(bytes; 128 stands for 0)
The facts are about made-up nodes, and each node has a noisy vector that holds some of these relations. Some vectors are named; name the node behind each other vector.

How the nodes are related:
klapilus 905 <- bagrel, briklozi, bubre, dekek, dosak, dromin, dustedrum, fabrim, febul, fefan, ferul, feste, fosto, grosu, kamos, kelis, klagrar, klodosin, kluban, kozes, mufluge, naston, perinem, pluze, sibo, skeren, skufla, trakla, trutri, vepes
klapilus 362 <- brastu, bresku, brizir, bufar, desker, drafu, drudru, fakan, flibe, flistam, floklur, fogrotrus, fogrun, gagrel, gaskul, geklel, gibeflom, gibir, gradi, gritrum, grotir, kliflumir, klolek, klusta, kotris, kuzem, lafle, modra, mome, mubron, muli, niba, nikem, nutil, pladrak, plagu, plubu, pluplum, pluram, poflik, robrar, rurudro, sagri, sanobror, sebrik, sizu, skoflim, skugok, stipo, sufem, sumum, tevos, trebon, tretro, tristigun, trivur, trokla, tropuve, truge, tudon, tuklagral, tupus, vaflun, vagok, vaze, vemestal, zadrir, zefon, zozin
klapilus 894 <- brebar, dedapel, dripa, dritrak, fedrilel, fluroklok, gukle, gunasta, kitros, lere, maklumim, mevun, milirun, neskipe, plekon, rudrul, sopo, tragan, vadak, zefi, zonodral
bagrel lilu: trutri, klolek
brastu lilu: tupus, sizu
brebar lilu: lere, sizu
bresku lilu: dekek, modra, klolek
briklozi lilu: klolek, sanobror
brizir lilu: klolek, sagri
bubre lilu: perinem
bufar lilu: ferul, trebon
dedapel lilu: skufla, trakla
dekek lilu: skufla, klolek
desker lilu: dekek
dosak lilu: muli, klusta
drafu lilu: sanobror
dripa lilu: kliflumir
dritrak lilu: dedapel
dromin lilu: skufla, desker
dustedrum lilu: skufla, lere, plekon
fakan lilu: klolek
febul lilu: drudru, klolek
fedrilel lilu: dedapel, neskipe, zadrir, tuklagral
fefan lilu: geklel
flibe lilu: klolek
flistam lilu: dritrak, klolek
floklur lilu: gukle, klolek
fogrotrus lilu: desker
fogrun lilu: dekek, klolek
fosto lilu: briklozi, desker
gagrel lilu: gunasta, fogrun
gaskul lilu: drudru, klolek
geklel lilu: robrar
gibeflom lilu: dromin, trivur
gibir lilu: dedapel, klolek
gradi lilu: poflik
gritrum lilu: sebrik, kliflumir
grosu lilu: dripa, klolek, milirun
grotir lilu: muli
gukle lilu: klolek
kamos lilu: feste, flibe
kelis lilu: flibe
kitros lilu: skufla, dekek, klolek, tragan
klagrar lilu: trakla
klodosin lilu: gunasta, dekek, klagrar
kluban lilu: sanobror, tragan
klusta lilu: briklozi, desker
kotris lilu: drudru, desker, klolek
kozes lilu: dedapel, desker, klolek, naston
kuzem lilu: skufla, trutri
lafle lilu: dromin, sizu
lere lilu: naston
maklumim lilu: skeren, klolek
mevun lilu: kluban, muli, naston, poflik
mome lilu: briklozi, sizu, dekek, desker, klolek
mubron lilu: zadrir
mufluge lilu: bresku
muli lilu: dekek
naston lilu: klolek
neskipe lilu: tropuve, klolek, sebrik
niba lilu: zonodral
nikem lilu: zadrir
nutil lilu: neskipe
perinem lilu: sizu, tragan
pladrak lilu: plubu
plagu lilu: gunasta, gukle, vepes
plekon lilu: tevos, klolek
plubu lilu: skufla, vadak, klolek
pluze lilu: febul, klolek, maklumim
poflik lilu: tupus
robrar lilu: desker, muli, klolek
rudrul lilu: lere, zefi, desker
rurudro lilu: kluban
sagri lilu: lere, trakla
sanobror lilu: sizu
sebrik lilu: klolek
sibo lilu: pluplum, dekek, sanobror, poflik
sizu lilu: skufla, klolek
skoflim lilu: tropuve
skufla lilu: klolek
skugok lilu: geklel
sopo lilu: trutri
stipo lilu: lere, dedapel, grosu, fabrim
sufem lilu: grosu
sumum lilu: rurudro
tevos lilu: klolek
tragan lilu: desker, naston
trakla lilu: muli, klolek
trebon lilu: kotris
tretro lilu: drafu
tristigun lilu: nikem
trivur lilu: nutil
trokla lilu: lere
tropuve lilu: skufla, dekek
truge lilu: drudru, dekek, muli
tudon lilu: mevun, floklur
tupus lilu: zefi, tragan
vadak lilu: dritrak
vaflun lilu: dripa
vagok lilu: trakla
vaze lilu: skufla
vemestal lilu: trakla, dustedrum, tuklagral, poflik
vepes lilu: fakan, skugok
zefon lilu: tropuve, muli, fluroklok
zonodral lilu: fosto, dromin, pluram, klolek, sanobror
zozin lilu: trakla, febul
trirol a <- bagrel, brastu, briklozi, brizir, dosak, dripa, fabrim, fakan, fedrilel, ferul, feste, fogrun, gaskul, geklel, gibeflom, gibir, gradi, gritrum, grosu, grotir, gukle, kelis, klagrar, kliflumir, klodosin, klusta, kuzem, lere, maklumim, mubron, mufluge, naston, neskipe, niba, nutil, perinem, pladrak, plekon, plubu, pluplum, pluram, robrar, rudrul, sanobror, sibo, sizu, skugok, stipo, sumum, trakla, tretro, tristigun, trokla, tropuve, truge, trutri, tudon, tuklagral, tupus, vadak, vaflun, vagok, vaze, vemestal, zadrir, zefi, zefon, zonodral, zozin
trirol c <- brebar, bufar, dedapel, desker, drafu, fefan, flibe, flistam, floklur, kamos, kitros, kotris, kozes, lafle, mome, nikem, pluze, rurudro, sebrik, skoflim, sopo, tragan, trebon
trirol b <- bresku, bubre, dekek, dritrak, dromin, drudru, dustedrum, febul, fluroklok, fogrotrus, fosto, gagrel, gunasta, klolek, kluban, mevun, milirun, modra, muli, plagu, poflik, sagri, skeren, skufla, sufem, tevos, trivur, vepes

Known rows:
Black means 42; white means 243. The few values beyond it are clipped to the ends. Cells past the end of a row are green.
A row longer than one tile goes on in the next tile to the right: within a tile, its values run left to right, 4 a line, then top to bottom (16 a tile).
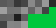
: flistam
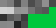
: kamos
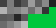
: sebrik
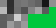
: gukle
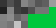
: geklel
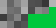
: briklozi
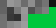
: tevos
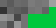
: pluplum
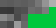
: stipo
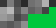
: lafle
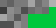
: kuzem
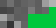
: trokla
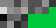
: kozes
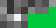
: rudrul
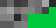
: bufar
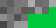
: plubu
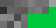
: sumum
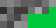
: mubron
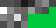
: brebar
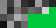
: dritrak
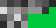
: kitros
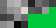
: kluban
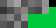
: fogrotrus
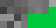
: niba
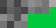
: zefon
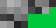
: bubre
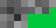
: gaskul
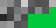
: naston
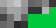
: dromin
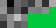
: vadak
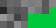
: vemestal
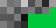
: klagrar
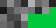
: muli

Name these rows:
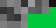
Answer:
bresku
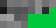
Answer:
tupus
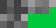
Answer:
grotir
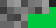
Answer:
sufem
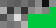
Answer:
neskipe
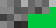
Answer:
dosak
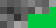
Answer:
gibir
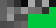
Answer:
desker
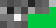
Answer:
lere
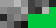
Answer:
fosto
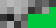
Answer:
skufla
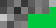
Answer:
sanobror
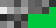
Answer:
pluze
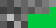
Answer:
klusta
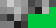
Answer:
dustedrum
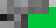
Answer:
grosu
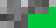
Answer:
bagrel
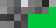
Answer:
trakla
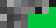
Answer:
sagri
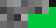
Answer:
drudru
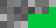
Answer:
sizu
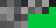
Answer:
mome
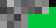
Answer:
trivur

